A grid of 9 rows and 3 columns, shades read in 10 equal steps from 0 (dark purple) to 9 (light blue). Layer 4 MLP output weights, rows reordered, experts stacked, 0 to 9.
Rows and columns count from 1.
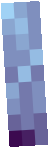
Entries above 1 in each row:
3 3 3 3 3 3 3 3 1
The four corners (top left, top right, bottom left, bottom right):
9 6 0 4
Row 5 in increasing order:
5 5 8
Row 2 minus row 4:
1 2 -2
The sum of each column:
50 52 51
